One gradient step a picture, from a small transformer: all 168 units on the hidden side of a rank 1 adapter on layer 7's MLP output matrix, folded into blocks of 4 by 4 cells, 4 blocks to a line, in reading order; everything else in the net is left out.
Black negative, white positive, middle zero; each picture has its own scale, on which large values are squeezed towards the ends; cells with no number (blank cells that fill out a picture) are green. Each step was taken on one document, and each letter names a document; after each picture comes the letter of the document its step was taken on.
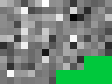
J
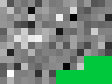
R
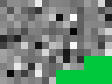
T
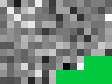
R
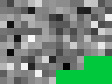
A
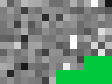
J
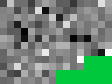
J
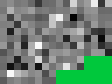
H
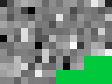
T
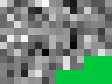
J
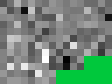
T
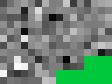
H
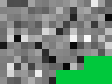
A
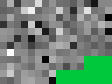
A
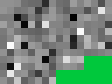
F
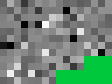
F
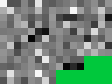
R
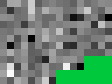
A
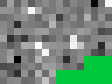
H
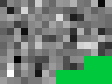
H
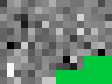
F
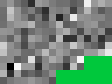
J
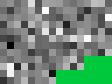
A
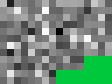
A
